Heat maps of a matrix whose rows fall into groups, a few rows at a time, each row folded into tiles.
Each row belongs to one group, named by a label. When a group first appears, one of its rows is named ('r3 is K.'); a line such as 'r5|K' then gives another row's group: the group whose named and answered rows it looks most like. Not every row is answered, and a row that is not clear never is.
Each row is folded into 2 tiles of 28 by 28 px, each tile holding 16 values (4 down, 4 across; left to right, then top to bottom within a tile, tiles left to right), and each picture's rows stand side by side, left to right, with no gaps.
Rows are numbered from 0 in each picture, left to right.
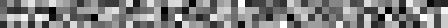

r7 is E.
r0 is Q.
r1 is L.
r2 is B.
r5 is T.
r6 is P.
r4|T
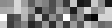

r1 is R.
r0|T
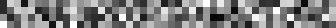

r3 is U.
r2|R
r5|L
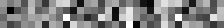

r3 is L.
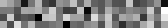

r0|L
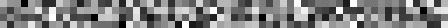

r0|L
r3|P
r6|B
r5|T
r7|U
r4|L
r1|L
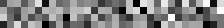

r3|U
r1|T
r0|U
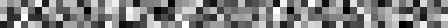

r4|R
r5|U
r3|P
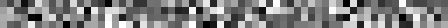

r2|B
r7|T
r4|U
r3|U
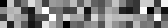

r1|E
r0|P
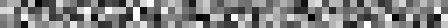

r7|P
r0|B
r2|U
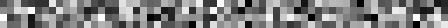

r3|P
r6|L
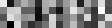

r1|P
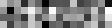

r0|L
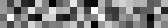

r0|R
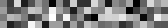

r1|R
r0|R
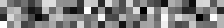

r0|P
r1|Q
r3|Q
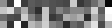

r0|B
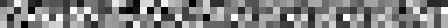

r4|R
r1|T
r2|Q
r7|E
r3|L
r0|B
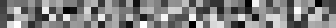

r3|B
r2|R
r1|Q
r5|E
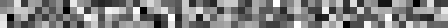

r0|T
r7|L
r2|U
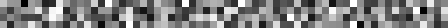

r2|P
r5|R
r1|U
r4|B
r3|B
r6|B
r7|U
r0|L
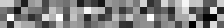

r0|L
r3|P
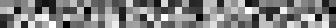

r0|B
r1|E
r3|R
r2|T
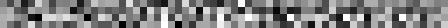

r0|R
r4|B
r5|Q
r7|Q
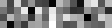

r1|Q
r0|E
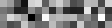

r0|Q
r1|Q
